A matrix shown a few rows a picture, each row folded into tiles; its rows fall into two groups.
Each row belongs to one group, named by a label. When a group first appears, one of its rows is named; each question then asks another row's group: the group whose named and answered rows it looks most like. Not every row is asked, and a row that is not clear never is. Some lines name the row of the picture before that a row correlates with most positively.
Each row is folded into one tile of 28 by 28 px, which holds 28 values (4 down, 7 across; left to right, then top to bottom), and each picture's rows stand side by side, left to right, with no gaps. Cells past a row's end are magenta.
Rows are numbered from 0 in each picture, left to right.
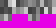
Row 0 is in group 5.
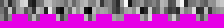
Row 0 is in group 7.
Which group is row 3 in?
5
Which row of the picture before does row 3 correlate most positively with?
1
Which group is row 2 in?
5
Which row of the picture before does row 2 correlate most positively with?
1
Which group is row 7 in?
7
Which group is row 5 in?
7
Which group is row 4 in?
5
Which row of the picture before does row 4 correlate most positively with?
0
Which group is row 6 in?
5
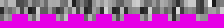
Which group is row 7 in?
5
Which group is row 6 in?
7
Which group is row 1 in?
7
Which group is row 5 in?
7
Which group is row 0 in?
5
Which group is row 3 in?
7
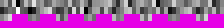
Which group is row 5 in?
5
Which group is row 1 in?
5
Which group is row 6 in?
5
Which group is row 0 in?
5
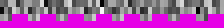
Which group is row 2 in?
5
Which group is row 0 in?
5
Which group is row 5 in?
7
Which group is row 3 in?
5
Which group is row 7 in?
5
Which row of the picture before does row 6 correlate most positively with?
4
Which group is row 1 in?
5
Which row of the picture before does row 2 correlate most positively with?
4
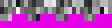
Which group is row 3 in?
7
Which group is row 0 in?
5
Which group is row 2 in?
7
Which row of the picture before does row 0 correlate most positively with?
3
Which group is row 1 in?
7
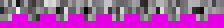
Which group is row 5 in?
7
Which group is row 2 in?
7
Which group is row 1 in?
7
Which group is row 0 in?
5
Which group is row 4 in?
7
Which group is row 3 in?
7
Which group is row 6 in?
7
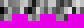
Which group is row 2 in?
7
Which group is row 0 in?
7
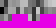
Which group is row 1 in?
7
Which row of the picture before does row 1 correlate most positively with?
1
